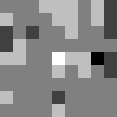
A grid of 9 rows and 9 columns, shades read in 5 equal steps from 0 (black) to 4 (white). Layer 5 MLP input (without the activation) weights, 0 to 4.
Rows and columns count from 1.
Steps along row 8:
down same same down up same same same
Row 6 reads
2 2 2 2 3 2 3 2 1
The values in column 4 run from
2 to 3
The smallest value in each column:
1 2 1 2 1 2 2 0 1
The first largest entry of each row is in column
4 1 6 2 5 5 1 1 5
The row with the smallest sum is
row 3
